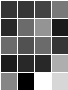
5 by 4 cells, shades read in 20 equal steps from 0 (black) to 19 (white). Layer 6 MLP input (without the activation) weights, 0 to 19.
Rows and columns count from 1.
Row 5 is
10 0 19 16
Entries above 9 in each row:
0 1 0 1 3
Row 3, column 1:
8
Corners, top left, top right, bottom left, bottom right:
4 9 10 16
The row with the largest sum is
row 5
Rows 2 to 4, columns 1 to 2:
3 8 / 8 6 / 2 3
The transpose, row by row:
4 3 8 2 10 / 4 8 6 3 0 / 5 11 8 3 19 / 9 2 4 13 16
